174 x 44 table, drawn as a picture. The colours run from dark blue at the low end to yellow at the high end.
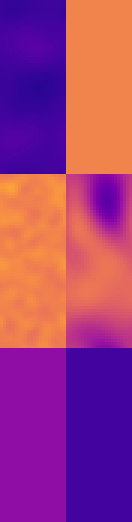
It is made of 3 by 2 panels. Panel 1,1: very low, smooth, faint in contrast. Panel 1,2: high, flat. Panel 2,1: high, blotchy, faint in contrast. Panel 2,2: middling, smooth, strong in contrast. Panel 3,1: low, flat. Panel 3,2: very low, flat.
